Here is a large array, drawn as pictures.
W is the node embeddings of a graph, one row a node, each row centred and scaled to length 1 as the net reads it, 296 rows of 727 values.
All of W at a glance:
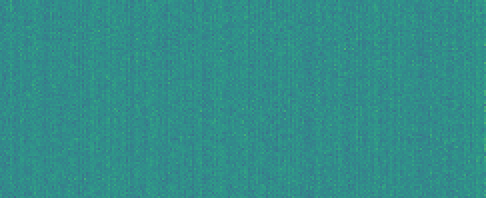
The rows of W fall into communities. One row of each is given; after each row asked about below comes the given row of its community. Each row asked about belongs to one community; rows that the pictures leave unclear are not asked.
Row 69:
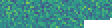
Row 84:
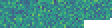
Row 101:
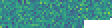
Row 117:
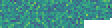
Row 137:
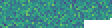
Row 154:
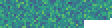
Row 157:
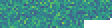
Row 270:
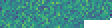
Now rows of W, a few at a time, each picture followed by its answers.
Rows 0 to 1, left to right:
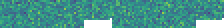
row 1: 154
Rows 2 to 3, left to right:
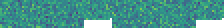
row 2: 101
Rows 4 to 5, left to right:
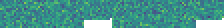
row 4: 157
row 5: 270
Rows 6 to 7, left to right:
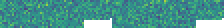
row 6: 117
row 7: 101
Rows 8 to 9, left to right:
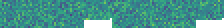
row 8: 137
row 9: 84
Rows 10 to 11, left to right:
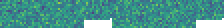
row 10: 270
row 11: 157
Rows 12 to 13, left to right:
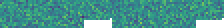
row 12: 137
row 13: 69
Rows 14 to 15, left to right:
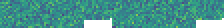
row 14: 270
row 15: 270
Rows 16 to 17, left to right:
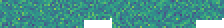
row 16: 137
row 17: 137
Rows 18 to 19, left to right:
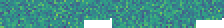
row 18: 157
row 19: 157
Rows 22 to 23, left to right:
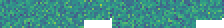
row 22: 154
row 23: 117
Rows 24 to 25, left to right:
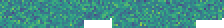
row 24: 270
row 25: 84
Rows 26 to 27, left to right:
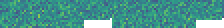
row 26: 84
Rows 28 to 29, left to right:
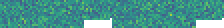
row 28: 157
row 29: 270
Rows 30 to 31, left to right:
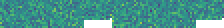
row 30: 117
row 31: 117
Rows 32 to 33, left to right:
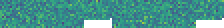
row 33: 154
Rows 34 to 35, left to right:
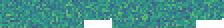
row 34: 117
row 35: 69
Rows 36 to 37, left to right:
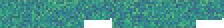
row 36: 69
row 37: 84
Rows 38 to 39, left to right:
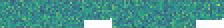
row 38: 270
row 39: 137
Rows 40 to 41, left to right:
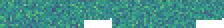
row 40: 137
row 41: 157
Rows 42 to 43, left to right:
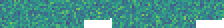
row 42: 157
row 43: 270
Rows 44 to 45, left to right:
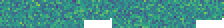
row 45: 270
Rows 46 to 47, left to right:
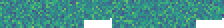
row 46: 101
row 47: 101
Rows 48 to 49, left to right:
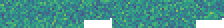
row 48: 157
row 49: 69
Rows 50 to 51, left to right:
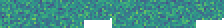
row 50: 69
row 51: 84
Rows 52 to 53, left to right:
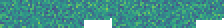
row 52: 101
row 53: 137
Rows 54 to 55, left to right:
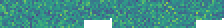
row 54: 157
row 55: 117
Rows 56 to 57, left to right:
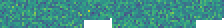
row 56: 137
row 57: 84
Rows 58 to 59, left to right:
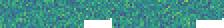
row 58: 84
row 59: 84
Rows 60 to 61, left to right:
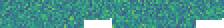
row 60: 270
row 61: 101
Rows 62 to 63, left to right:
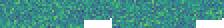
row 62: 157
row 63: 101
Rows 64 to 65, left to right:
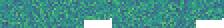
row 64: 117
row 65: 101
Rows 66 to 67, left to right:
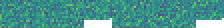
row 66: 117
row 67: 137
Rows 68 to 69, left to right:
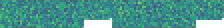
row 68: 101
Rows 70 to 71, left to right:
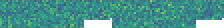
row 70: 270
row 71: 157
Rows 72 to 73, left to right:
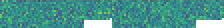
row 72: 101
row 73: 154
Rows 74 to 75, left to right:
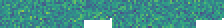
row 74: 69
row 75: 270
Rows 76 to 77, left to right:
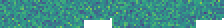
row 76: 157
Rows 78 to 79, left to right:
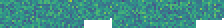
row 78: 101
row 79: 69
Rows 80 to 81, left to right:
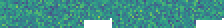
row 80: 137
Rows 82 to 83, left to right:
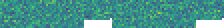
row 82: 101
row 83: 69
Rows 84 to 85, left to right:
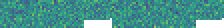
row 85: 154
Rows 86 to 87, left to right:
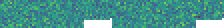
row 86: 157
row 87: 270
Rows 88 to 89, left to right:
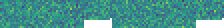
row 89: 157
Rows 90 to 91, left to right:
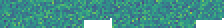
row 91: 84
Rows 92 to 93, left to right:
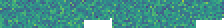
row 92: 84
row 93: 117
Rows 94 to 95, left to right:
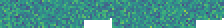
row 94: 69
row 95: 154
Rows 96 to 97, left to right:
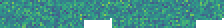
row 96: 137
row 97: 84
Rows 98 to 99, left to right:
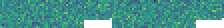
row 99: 117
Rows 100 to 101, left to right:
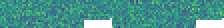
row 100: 137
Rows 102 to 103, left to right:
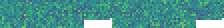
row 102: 154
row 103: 84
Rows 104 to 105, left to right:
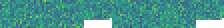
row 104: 69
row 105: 154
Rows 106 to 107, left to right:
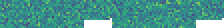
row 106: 154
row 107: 157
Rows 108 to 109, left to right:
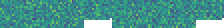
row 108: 101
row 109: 154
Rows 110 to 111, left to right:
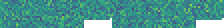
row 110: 137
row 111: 154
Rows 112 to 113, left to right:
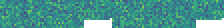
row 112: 154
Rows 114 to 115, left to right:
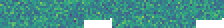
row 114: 157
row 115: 270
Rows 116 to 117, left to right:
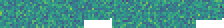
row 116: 154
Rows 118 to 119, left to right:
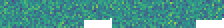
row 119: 101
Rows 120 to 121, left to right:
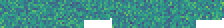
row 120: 84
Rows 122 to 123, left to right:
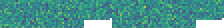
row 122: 69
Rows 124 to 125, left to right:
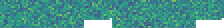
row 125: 117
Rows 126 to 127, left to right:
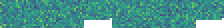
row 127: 137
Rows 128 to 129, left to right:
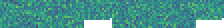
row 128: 137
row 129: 101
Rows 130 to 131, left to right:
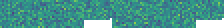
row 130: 69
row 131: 137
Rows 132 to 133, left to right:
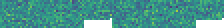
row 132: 117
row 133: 84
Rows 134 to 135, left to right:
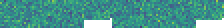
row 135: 270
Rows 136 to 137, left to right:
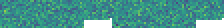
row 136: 69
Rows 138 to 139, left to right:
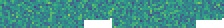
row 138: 154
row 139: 157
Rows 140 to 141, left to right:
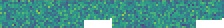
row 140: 137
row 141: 117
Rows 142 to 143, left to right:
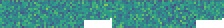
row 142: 270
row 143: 270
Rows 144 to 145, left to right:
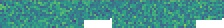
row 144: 157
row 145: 117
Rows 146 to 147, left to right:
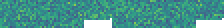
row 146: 137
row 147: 137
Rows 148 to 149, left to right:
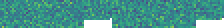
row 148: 157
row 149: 154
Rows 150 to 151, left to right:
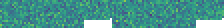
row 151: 101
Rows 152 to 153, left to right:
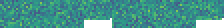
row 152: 157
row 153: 117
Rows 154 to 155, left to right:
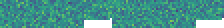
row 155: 101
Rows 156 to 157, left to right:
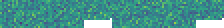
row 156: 137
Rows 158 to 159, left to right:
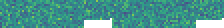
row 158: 154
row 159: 84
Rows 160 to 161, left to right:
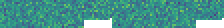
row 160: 154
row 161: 84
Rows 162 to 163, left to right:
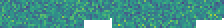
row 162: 270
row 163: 101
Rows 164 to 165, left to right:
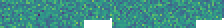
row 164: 69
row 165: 117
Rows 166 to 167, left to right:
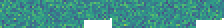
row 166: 69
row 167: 137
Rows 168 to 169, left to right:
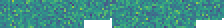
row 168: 69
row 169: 157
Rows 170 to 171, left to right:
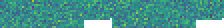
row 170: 84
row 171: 84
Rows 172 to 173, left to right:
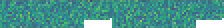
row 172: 117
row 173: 137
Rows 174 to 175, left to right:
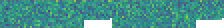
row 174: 154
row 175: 137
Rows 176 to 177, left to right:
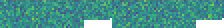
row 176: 154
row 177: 117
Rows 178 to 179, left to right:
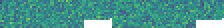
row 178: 117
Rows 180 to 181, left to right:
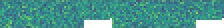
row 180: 270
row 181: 117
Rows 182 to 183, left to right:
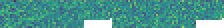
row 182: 69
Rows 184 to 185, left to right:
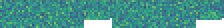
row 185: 137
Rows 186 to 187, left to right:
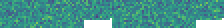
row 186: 270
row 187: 117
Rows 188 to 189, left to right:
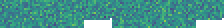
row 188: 84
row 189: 154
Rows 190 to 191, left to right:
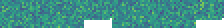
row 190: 270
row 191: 117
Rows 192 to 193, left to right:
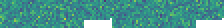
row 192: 84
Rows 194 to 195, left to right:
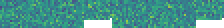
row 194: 117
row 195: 154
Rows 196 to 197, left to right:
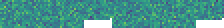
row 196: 137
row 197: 117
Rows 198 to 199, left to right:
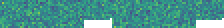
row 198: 137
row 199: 157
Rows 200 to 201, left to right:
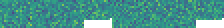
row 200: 101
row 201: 270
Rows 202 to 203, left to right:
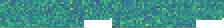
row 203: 270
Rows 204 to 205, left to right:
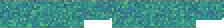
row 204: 84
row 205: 84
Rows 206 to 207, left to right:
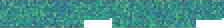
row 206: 117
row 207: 157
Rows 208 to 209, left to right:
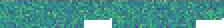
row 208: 101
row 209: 101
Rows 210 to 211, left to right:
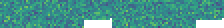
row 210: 101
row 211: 69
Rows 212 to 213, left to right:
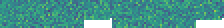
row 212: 117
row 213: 69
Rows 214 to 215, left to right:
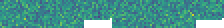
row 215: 117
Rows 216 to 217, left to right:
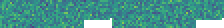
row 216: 117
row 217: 270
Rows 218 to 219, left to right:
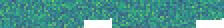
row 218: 69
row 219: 137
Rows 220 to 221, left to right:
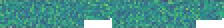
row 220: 154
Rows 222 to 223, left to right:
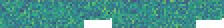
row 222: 84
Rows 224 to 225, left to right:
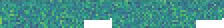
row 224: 117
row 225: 84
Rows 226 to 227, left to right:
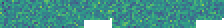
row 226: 154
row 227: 157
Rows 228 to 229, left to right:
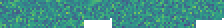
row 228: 84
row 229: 137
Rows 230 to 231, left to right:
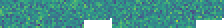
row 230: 69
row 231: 157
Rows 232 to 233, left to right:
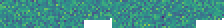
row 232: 137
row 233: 270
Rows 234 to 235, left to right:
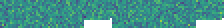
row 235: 154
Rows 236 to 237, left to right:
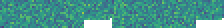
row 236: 117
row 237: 117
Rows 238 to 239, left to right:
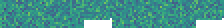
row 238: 137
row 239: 154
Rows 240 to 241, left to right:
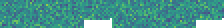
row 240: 270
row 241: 137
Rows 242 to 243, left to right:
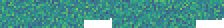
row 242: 117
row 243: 69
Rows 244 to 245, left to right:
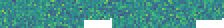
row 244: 137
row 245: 270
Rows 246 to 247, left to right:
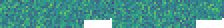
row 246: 157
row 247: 117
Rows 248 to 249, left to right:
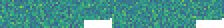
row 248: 117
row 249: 117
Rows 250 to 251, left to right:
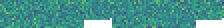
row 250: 157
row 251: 101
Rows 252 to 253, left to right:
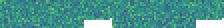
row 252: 154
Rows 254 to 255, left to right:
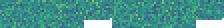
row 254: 69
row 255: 270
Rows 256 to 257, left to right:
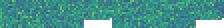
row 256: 101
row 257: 69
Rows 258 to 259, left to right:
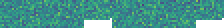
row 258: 101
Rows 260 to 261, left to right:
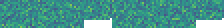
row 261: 137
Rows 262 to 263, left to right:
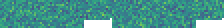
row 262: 137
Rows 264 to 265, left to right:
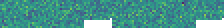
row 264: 157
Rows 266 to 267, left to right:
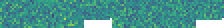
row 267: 154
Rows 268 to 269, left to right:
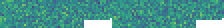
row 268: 137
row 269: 137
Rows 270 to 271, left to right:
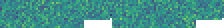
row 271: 69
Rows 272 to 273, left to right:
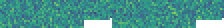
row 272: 154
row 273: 157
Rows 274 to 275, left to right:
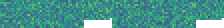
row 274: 101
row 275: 137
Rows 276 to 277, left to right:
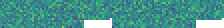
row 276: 69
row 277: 270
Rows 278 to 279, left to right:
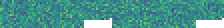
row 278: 117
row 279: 157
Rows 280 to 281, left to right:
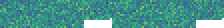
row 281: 84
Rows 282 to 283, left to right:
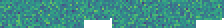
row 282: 270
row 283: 117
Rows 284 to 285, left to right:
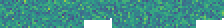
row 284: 157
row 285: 154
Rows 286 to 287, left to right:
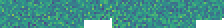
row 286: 137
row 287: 117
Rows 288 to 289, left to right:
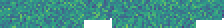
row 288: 69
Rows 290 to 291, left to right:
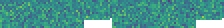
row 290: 117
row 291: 117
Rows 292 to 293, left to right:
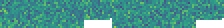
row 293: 137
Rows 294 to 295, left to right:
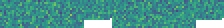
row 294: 154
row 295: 270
